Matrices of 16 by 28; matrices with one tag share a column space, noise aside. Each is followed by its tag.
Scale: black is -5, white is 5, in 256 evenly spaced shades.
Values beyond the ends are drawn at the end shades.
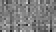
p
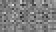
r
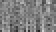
p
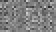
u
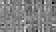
p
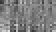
p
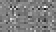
u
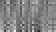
p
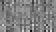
p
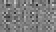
r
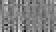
p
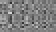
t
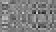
t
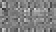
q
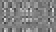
q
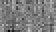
p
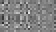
t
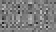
t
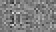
t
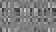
q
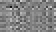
u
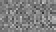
t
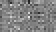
r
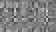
q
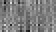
p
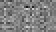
u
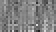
p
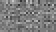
r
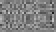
t
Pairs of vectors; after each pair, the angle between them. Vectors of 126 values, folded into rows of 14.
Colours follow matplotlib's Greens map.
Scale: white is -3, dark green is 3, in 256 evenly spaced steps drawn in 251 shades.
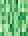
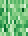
partly opposed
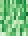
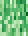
nearly parallel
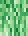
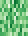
partly opposed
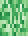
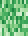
orthogonal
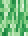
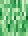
partly aligned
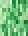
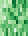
nearly parallel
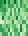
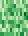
partly opposed
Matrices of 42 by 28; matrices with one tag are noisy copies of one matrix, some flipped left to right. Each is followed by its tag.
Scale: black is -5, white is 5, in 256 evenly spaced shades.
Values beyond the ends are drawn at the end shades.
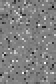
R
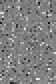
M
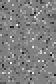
R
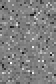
R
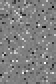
R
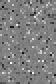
R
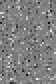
M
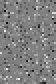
M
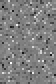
R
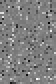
M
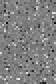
M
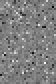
R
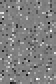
M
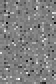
M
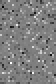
R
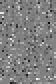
M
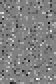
M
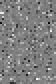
M
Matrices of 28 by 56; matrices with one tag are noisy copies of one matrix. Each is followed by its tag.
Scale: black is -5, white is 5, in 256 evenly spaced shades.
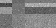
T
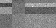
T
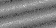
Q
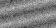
Q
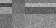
T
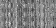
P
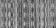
P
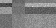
T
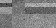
T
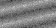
Q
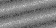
Q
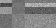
T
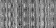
P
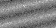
Q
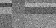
T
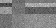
T
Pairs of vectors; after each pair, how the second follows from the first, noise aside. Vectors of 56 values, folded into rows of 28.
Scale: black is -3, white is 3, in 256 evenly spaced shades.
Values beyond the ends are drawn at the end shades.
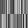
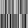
wrapped around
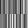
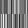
wrapped around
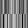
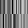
wrapped around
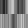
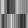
wrapped around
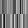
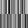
wrapped around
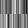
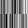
negated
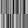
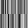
wrapped around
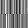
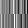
wrapped around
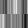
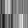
wrapped around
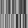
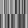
wrapped around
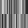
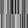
wrapped around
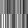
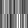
wrapped around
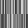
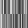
wrapped around
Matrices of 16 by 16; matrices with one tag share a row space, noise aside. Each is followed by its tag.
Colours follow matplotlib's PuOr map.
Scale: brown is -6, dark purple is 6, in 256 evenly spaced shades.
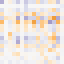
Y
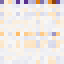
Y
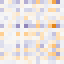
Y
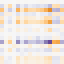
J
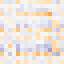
J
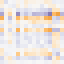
J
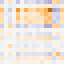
J
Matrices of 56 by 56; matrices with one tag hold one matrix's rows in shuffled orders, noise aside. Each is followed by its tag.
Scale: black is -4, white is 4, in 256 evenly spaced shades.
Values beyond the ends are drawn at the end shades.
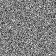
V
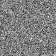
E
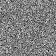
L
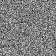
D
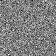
L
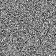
D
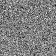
D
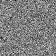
L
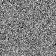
D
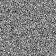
L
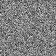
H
